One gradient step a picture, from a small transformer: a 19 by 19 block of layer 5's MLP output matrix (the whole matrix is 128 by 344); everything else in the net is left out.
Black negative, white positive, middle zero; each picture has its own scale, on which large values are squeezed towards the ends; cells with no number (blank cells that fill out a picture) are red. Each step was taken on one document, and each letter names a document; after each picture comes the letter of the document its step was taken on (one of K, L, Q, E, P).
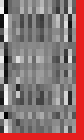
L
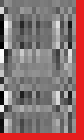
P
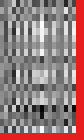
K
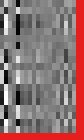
L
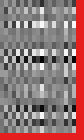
K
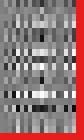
K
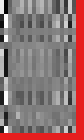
L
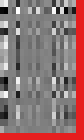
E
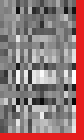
K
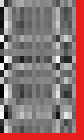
P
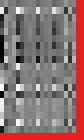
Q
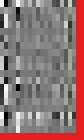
L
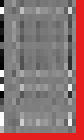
Q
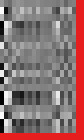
P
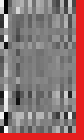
L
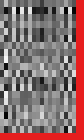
K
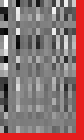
E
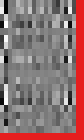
L
